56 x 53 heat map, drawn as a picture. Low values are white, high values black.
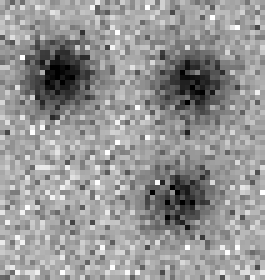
Odd rows or columns: none. Ninth with the highest average: top left. Bumps: three. Seam: none. Ninth with the lowest average: bottom left.
